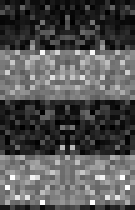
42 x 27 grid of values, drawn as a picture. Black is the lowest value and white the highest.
Average level on the scale: 30%. Mirror symmetry: left to right. Stripes: horizontal, repeating 2 times.
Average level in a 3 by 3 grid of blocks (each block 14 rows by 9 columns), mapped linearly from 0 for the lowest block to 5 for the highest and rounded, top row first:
000 / 121 / 555
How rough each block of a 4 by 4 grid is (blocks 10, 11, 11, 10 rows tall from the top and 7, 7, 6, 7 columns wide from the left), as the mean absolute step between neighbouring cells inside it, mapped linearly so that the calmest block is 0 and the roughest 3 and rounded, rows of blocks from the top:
0110 / 2222 / 1221 / 3223
